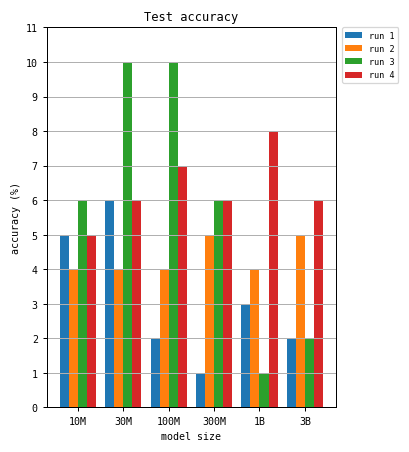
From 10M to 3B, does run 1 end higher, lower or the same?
lower
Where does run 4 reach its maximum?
1B
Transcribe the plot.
Title: Test accuracy
x-axis: model size, ticks 10M 30M 100M 300M 1B 3B
y-axis: accuracy (%), ticks 0 1 2 3 4 5 6 7 8 9 10 11
Legend: run 1, run 2, run 3, run 4
Values:
run 1: 5 6 2 1 3 2
run 2: 4 4 4 5 4 5
run 3: 6 10 10 6 1 2
run 4: 5 6 7 6 8 6
